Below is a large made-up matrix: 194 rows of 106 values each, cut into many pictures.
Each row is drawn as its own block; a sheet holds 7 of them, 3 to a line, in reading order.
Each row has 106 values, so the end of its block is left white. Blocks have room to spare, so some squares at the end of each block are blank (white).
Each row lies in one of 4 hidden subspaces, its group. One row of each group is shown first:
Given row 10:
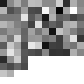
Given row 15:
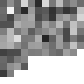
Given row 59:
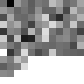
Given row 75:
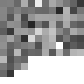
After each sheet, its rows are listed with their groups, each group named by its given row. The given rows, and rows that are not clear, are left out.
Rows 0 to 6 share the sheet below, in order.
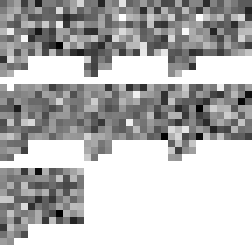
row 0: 75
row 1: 75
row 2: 59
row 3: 59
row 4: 15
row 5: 75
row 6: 75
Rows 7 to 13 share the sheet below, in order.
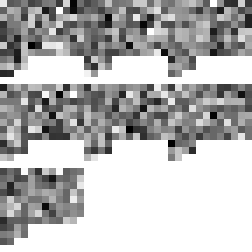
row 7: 10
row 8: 15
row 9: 59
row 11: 10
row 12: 59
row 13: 15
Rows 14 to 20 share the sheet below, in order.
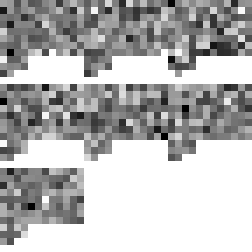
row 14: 10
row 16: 10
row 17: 59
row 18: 15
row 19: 59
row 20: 59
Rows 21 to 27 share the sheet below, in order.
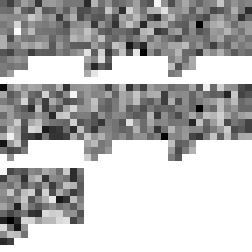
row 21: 59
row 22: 10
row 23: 75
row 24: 10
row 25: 15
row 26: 75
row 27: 10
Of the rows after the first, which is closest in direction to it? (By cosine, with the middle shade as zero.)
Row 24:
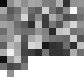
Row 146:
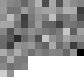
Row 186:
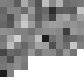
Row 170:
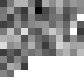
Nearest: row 146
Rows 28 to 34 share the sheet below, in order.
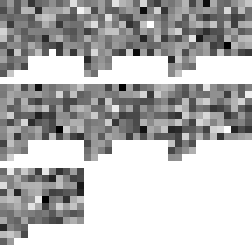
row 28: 10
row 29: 10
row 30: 75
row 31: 75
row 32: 75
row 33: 75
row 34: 59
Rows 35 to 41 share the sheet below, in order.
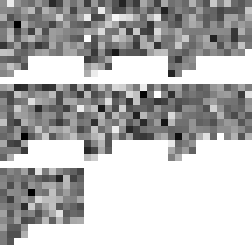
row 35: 59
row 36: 59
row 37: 15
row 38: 59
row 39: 10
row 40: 10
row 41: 75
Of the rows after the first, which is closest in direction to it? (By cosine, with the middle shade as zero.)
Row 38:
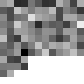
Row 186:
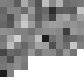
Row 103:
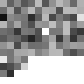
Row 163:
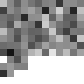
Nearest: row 163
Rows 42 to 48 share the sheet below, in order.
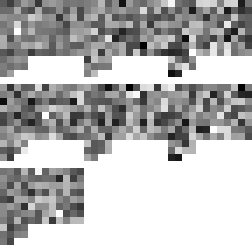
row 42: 59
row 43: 75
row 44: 10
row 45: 59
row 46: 59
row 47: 10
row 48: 75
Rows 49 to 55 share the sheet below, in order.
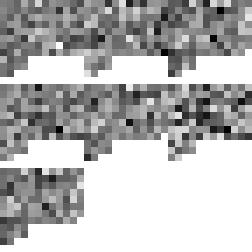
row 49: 75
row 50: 15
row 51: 15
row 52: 75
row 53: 15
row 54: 75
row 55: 15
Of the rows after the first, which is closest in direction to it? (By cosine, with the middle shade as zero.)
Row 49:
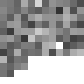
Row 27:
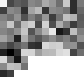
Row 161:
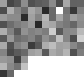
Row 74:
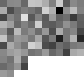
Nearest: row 27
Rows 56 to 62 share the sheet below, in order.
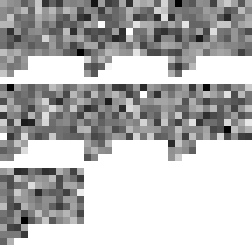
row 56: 15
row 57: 59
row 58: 59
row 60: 10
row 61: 75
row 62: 59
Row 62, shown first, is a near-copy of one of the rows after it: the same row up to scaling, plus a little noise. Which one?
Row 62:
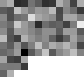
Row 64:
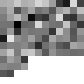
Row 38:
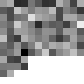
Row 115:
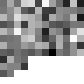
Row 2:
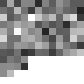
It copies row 38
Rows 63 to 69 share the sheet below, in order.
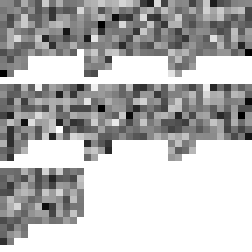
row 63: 15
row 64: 59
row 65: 15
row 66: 75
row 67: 59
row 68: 15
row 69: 15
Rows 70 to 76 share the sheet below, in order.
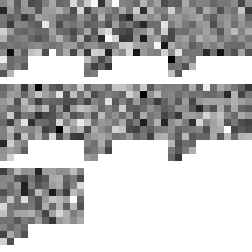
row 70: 10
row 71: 59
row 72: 10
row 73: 75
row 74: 10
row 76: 15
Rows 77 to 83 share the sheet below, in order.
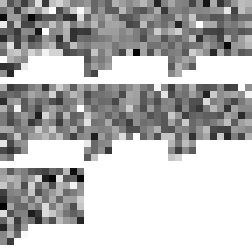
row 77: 59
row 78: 10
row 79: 75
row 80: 59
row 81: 10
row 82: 10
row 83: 10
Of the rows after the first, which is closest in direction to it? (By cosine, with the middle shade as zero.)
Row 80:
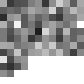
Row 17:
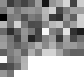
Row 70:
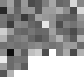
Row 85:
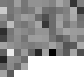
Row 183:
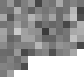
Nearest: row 17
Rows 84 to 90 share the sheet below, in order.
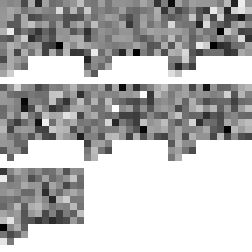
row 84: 75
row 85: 10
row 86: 10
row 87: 15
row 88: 75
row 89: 75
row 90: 10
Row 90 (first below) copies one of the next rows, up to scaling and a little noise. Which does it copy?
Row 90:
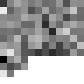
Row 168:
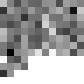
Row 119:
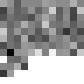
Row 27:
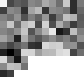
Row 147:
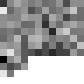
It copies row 147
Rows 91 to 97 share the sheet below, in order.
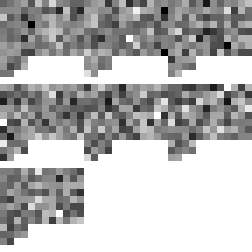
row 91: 75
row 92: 15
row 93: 75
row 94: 10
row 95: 15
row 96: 59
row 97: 75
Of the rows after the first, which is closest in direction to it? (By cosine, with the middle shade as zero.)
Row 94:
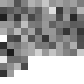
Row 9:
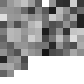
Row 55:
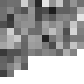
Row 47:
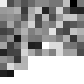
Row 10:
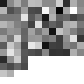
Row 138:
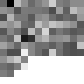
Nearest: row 55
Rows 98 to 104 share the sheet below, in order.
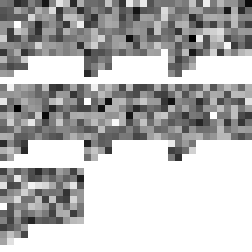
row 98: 59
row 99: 15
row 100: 75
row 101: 59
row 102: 59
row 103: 59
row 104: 59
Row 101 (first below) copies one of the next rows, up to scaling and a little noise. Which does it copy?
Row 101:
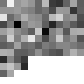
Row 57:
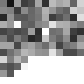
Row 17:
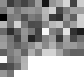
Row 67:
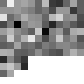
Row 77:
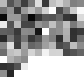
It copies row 67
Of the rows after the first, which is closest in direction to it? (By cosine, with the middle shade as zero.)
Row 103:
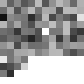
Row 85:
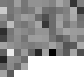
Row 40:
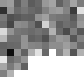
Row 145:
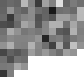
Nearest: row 40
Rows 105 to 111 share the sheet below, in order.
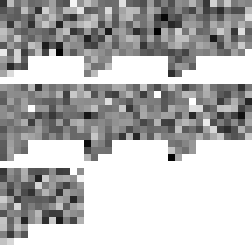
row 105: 10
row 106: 15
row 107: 15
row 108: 75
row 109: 10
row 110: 15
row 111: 10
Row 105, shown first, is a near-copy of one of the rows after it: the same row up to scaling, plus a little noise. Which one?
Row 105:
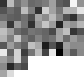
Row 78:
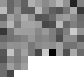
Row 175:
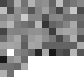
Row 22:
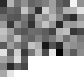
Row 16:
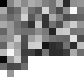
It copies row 22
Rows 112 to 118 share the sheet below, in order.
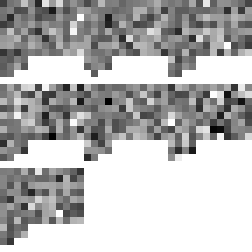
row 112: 15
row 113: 15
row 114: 75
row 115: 59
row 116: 10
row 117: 10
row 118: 75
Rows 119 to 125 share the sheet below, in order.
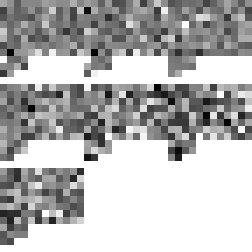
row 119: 10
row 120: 10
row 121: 59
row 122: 75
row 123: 10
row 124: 59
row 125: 75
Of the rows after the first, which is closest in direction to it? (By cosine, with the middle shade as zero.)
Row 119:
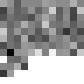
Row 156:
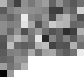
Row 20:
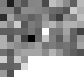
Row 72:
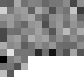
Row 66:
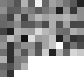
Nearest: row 156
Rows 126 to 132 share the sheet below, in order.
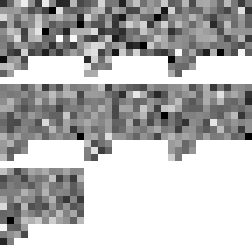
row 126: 59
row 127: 75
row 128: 10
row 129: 15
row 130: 15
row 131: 15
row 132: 10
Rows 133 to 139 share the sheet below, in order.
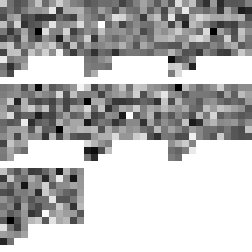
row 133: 59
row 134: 59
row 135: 59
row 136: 75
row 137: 59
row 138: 59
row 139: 10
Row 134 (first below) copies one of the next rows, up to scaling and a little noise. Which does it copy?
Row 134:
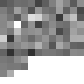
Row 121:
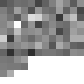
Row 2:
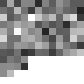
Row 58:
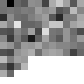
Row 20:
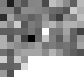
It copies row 121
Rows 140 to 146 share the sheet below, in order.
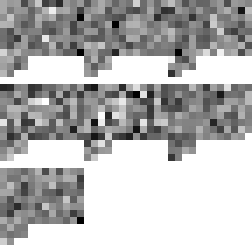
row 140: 15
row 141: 75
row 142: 10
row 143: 59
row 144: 59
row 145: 15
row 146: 15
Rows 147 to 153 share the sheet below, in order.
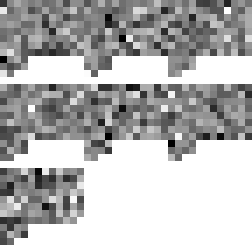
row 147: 10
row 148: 15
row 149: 10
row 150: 75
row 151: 59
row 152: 10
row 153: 15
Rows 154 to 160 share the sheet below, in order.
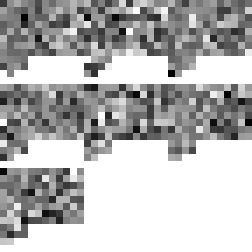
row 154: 15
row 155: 59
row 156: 15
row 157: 10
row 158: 59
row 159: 10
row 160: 10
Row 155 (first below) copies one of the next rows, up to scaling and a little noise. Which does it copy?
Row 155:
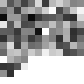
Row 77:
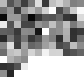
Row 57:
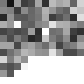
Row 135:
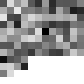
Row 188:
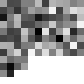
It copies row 77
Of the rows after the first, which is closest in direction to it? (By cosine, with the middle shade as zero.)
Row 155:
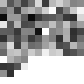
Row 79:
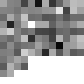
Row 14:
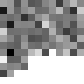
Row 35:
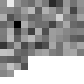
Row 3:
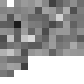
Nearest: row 14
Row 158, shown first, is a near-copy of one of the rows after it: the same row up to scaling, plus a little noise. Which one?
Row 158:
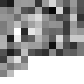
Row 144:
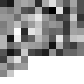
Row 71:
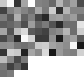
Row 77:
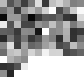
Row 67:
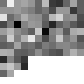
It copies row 144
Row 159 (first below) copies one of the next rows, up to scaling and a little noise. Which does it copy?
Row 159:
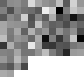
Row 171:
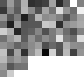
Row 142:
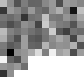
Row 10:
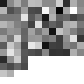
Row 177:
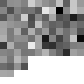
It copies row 177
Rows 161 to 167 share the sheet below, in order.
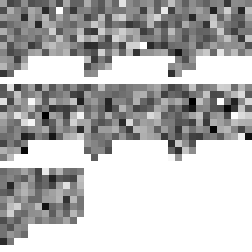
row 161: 10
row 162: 75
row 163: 10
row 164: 59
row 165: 15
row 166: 15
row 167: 15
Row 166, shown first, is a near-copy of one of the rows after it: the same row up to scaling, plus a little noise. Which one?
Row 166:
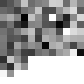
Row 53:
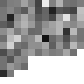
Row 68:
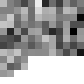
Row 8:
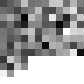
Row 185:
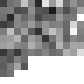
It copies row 8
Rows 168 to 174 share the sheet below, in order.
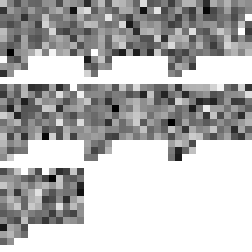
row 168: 10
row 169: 10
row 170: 15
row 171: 10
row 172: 75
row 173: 59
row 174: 59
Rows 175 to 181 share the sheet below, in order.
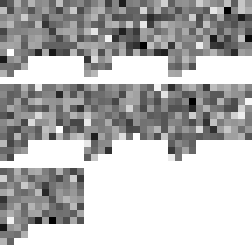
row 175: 10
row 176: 75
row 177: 10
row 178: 75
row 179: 10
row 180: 15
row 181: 10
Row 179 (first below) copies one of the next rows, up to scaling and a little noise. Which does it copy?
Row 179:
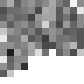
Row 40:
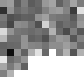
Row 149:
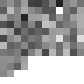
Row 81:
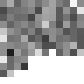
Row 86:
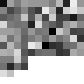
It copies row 81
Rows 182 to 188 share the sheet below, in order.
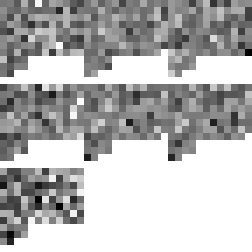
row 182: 75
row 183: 59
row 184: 15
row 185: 15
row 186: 15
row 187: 15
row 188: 59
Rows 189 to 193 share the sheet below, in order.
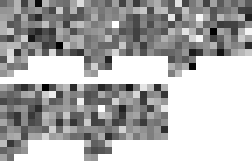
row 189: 75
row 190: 75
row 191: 59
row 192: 59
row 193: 59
